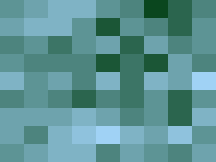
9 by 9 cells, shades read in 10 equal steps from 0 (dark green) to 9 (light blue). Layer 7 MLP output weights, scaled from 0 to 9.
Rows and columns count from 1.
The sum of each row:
40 42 40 32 54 34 49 60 50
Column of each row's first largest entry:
3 2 5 8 9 2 4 5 3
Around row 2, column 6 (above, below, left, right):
4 2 1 4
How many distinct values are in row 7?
5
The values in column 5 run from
1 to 9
